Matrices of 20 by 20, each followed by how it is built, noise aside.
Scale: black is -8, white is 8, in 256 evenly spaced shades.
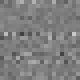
uneven rows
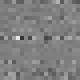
uneven rows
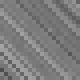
Toeplitz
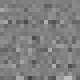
uneven rows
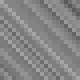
Toeplitz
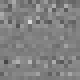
uneven rows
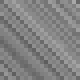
Toeplitz
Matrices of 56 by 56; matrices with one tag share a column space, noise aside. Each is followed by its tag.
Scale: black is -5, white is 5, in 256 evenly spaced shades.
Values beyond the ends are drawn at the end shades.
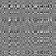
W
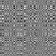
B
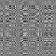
B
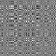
B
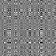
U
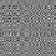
B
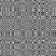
U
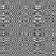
B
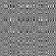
W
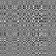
B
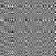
W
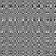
W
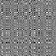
U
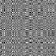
U
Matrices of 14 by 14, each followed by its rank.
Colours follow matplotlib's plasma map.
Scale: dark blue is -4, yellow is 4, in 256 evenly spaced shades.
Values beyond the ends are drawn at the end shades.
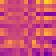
two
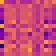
two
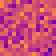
full rank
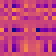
two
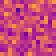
full rank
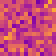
full rank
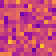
full rank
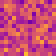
full rank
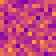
full rank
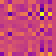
two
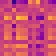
two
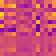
two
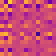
two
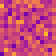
full rank
